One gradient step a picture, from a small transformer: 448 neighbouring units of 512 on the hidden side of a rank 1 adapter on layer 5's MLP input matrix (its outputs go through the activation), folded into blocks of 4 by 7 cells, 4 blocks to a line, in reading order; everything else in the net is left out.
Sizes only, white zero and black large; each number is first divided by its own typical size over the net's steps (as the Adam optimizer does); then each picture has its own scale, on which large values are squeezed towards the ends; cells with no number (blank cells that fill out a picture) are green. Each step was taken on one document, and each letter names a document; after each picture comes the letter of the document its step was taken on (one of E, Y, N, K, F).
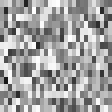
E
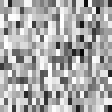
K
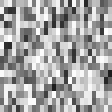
K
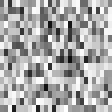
K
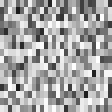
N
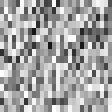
N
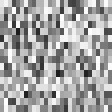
E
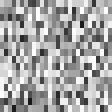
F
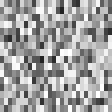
E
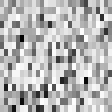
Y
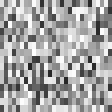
E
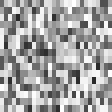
F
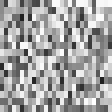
F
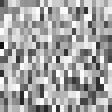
F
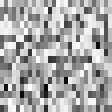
K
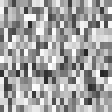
E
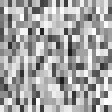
N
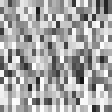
K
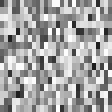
E
